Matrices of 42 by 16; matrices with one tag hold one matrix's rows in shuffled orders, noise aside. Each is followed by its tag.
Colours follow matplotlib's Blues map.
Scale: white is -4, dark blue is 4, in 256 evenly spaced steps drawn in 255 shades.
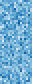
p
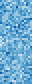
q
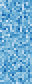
p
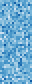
p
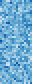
q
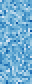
q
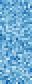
q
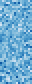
q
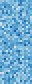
p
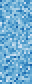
q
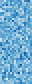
p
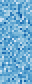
p
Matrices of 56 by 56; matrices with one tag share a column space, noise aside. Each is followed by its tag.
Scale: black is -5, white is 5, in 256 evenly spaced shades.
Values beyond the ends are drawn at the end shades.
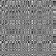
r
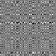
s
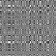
r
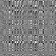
r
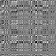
r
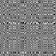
s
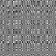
r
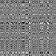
s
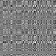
r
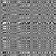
s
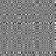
s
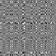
s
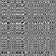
s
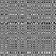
s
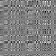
r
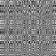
r
